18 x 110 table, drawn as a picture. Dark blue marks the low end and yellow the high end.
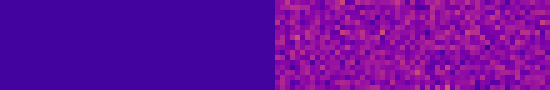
It is made of 1 by 2 panels. Panel 1,1: very low, flat. Panel 1,2: low, fine-grained.
